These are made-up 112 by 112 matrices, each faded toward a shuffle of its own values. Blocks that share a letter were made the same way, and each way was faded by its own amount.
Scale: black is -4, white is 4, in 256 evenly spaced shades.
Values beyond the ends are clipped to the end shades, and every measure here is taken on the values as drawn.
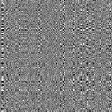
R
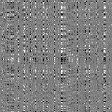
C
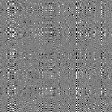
C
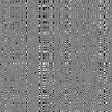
C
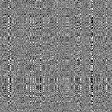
R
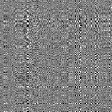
R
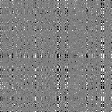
C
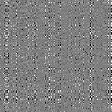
C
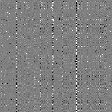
C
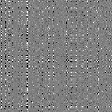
C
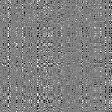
C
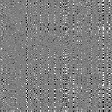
C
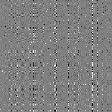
C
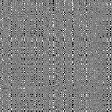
C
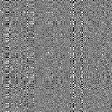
R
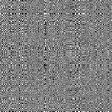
R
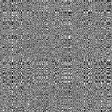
R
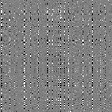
C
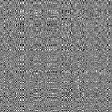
R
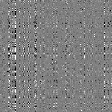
C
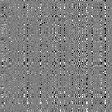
C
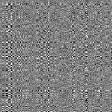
R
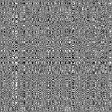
R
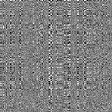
R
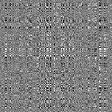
R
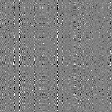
C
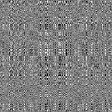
R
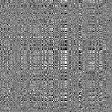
R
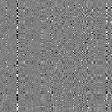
C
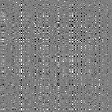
C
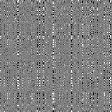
C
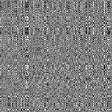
R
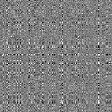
R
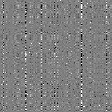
C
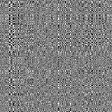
R
